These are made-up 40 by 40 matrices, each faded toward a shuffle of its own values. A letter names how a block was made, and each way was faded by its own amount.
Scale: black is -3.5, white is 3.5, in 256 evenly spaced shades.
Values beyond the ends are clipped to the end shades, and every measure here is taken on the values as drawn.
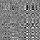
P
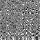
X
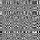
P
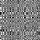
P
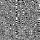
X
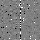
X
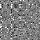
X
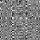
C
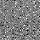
X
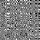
C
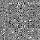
X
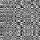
P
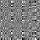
P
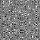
X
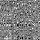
X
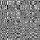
C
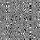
X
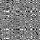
C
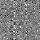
X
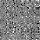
X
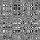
C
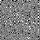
X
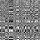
P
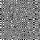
C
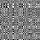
P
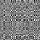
P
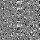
X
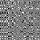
C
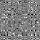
C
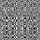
P
